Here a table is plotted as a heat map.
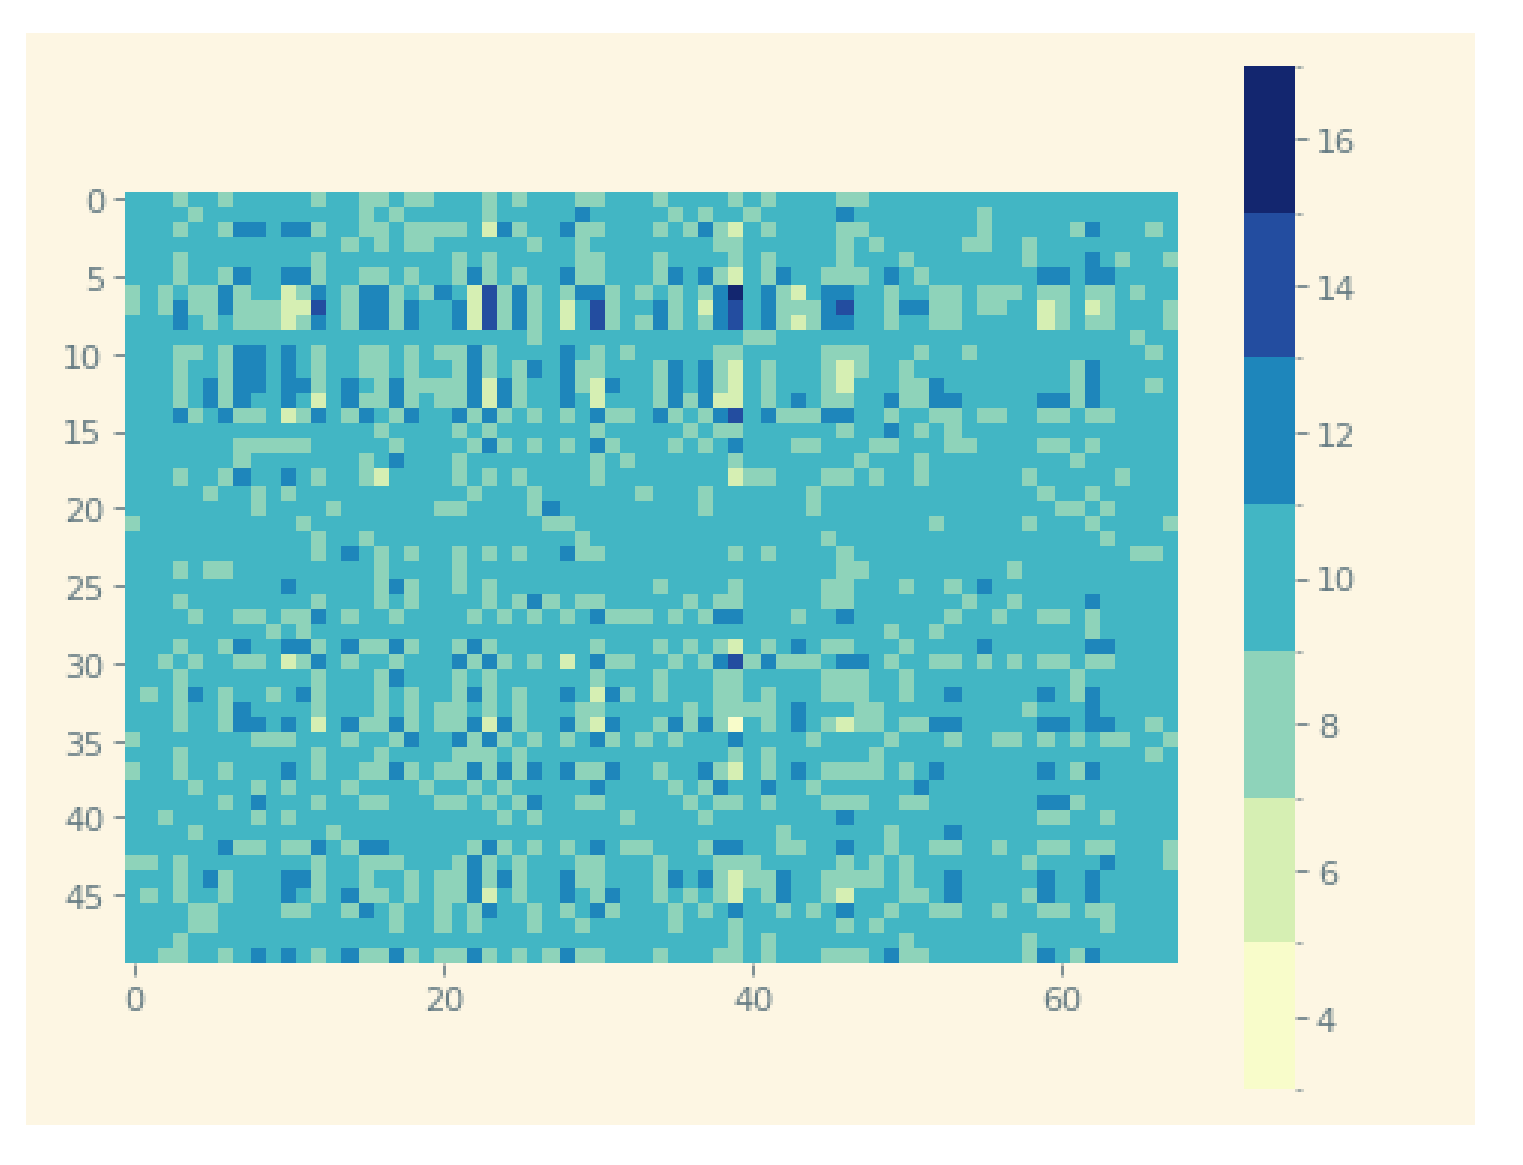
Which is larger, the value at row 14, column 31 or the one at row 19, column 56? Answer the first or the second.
the second
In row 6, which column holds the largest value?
39
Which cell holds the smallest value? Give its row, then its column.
34, 39
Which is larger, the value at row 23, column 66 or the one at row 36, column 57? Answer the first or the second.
the second
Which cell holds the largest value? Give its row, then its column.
6, 39
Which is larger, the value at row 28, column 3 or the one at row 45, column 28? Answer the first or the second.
the second
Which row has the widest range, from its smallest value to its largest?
6
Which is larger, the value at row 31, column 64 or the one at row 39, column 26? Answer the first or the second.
the second
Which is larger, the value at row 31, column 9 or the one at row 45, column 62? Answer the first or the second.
the second
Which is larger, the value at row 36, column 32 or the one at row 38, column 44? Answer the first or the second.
the first
